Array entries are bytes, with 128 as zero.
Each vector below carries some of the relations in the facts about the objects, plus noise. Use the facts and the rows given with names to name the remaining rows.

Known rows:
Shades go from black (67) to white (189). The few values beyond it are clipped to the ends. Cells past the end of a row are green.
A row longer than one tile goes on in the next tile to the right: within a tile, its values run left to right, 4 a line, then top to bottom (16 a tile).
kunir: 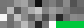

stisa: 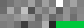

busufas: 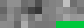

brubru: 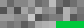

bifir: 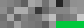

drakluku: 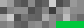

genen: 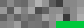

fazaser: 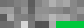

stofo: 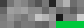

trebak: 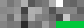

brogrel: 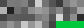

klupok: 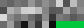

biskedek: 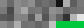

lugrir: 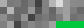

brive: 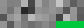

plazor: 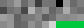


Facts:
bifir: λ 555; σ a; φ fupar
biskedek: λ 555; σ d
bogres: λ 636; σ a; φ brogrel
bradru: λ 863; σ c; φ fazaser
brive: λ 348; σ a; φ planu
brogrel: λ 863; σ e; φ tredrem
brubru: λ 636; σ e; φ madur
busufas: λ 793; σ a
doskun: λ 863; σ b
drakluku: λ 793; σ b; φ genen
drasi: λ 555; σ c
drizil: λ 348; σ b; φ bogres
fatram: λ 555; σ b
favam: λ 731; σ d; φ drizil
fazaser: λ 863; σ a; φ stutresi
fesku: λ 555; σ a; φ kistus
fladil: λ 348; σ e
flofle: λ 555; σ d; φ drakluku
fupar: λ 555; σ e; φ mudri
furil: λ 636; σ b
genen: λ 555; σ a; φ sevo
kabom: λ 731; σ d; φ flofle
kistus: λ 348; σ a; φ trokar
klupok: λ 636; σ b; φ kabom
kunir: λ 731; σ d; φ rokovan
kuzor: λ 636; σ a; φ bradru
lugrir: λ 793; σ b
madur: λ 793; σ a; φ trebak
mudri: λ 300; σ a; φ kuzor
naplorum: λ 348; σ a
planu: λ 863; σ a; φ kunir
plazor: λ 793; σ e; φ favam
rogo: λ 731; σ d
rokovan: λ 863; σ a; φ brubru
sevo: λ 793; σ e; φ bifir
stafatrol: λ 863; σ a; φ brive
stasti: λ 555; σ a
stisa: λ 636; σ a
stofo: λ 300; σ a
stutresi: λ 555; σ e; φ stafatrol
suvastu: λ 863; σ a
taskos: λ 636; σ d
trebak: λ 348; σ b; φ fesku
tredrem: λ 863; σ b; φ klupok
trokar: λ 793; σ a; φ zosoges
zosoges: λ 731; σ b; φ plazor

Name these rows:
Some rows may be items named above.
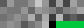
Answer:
bogres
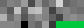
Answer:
drizil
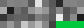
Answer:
brogrel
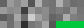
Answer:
kistus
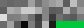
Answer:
klupok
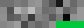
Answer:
flofle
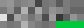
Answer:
rogo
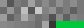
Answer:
taskos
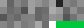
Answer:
stutresi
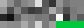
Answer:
drasi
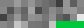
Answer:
fesku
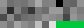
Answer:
fupar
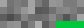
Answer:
fatram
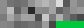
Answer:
kuzor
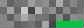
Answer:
taskos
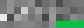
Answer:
rogo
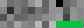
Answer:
fupar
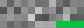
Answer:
brubru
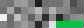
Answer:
kunir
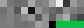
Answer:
furil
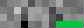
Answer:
drizil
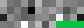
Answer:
bradru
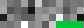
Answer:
bradru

